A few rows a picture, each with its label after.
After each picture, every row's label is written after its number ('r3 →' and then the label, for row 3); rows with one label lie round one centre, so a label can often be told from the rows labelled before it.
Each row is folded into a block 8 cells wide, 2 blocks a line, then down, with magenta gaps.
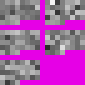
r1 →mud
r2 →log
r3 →mud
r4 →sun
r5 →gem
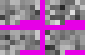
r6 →mud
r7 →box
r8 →mud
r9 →sun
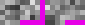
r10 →box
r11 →sun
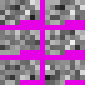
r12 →box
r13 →box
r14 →mud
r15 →box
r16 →box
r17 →sun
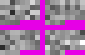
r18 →log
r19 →mud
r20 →mud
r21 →gem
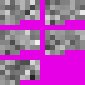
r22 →log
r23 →gem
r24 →gem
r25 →mud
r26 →box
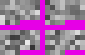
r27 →gem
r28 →mud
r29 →box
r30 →log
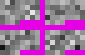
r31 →log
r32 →mud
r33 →sun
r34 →box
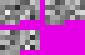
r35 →box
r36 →log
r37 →log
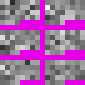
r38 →log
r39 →sun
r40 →sun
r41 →mud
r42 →sun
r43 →mud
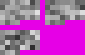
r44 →gem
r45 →gem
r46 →box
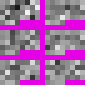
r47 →box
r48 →mud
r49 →log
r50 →mud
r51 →box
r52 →log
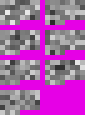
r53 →box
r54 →gem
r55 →box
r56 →gem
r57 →log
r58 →box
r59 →mud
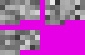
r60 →gem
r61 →log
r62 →box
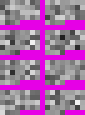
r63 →gem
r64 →mud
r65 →log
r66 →box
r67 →log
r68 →sun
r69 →gem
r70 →log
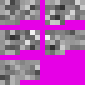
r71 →log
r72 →box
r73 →box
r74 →sun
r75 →mud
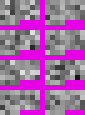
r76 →log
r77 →mud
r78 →box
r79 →mud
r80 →gem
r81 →box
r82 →mud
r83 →mud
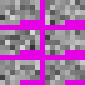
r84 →mud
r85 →gem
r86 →box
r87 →gem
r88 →mud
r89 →mud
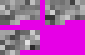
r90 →sun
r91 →sun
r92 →box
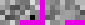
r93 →box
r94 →mud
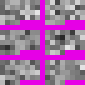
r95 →gem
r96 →log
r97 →sun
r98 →box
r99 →gem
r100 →mud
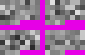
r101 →sun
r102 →log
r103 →box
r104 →mud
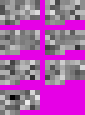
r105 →gem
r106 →log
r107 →mud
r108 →sun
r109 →log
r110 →mud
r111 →box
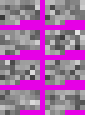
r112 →mud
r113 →mud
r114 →gem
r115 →box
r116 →log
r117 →log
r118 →gem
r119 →mud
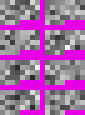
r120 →box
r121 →gem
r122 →log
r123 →box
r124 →box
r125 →sun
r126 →box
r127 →gem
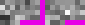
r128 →sun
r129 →gem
